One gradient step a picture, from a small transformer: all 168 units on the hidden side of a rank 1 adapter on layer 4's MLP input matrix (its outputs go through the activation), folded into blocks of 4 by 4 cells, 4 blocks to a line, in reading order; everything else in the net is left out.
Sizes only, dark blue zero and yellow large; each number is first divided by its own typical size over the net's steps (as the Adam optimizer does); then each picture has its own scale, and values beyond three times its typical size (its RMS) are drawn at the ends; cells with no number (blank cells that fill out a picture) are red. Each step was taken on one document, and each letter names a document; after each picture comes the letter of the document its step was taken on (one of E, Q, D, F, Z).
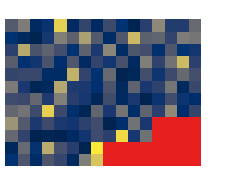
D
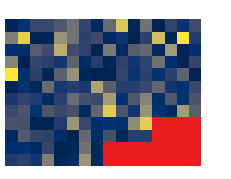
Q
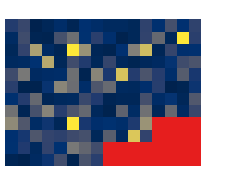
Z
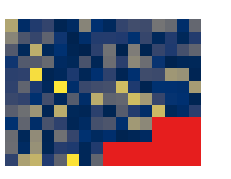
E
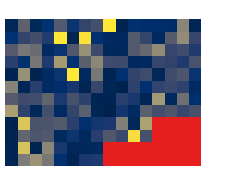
D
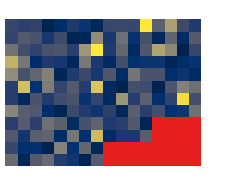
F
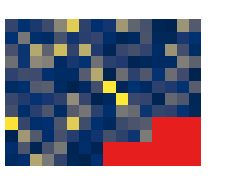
Q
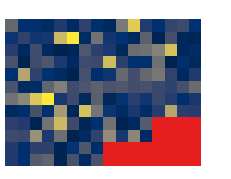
E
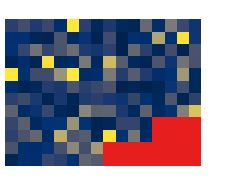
Z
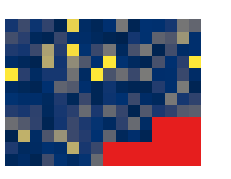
Z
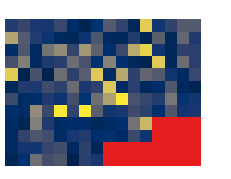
Q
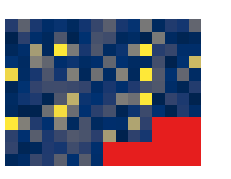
Q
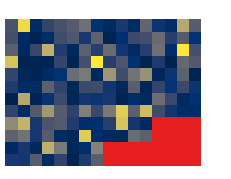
D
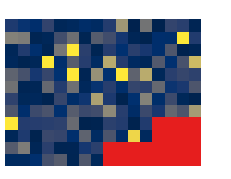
Z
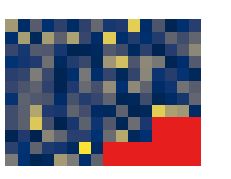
E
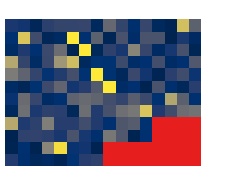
Q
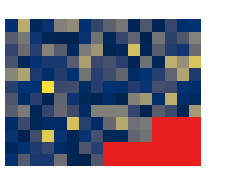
D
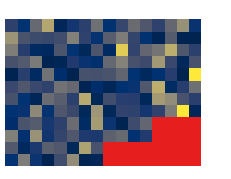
E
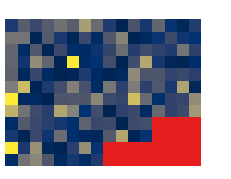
E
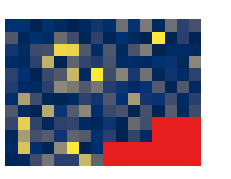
Z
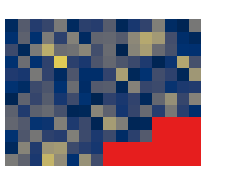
F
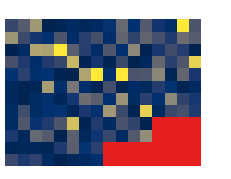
Q
